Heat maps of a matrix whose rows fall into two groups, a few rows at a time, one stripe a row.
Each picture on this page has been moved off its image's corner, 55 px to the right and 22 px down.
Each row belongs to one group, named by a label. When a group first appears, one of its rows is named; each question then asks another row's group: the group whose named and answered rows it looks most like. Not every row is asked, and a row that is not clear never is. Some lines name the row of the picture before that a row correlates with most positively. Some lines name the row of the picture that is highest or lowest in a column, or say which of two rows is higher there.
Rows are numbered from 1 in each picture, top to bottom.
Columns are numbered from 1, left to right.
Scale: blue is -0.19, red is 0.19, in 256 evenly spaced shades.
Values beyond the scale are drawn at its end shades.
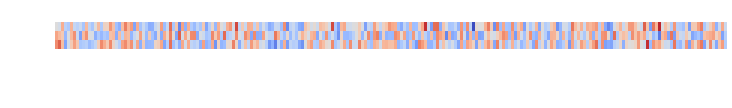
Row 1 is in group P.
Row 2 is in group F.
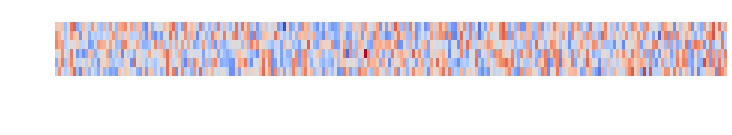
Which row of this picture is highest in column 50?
3
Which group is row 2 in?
F
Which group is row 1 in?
F
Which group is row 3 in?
P
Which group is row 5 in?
F
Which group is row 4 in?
F
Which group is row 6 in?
F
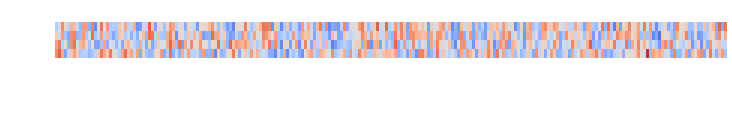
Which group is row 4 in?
P
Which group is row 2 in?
F
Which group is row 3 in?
F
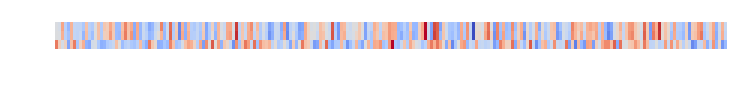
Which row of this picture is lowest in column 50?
3
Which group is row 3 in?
F
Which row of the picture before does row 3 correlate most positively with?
3
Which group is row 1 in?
P
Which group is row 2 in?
P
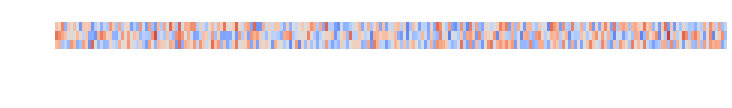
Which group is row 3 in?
F
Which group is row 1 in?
F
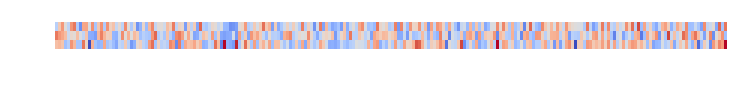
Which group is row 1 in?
F
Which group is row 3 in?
F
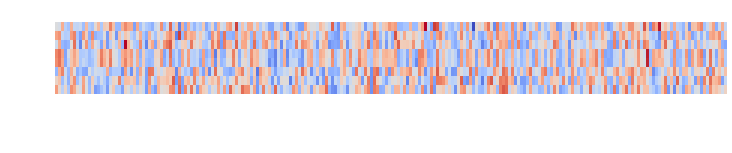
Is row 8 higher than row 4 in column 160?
Yes
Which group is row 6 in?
F
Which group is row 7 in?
F
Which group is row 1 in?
P
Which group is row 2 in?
F
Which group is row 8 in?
F
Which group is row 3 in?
F
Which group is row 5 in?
P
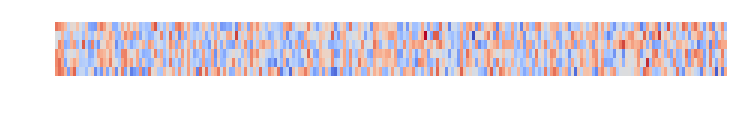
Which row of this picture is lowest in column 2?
2
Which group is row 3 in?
F
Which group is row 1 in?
P
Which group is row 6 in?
F
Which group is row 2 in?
P
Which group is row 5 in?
P
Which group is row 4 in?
P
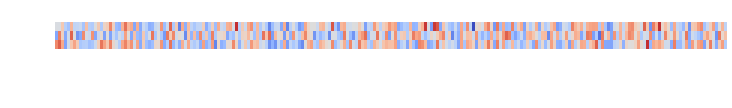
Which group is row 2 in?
F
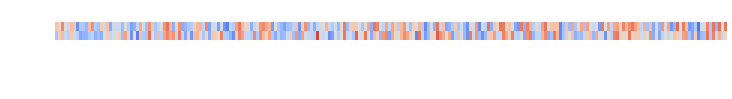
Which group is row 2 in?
F
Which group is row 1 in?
F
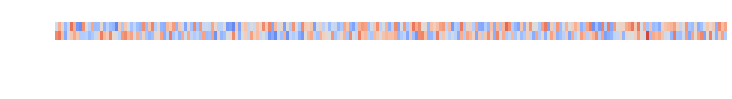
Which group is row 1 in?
F
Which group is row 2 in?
P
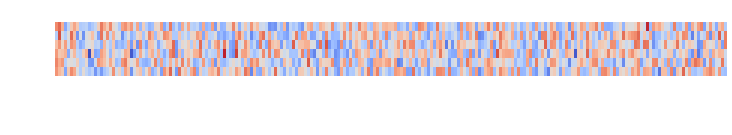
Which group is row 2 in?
F
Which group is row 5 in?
P
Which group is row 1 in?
P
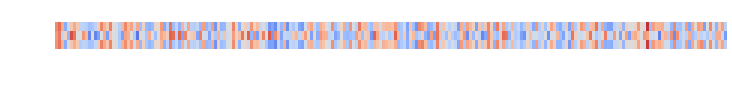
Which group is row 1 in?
P
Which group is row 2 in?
F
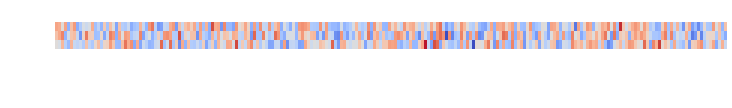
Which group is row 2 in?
F
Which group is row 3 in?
P
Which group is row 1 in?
F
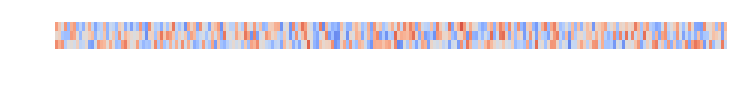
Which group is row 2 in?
F
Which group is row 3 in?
P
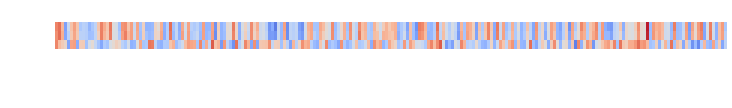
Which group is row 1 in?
P
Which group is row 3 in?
F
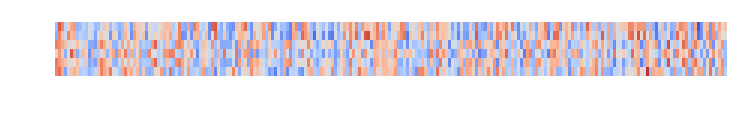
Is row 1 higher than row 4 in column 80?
Yes
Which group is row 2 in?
F
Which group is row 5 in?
P
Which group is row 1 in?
F
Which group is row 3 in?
P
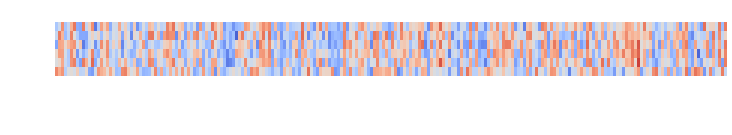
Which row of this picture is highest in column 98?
3
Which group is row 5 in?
F
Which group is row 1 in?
F
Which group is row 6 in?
P
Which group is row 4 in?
F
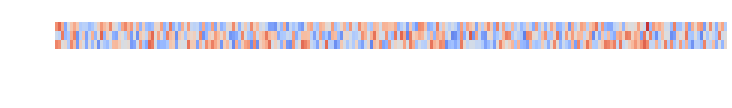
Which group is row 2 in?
F
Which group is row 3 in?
F
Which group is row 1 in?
P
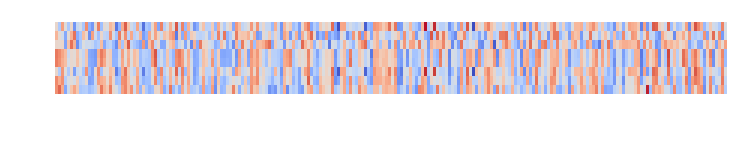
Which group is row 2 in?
F
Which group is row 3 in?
F
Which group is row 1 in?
P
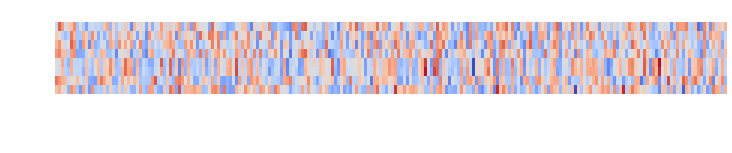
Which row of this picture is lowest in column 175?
7
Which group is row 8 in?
F
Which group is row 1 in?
F
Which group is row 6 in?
P
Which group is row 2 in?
F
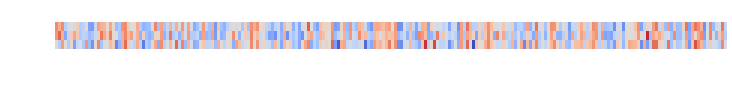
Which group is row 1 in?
P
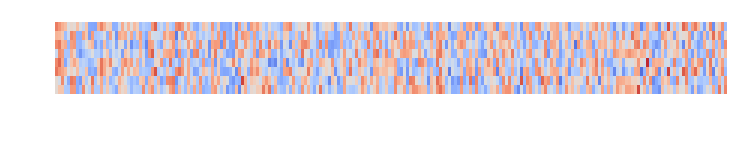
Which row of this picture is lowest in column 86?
4
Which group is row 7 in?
F
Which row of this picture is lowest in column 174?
3
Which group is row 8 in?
F
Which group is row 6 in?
P
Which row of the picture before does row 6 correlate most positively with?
1
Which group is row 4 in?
F
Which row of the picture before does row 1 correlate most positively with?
1
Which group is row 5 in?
P
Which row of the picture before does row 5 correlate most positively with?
2
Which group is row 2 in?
F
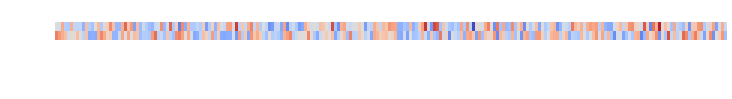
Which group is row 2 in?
P
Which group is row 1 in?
P
